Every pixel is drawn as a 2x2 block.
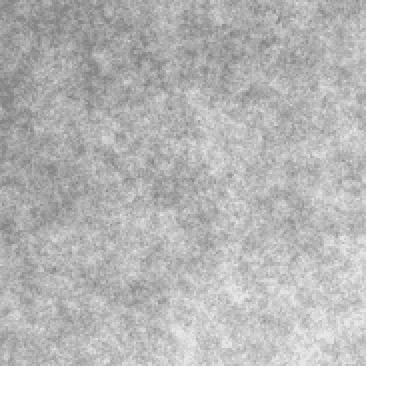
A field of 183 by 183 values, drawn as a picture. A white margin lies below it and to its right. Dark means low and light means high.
Grain: blotchy. Slope: up to the bottom right. Ninth with the highest average: bottom right. Ninth with the lowest average: top left.
